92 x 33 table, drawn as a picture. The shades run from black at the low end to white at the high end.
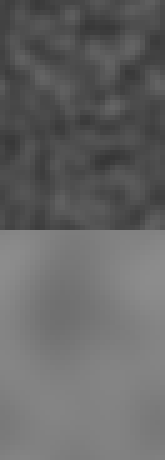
It is made of 2 by 1 panels. Panel 1,1: low, blotchy, faint in contrast. Panel 2,1: middling, smooth, faint in contrast.
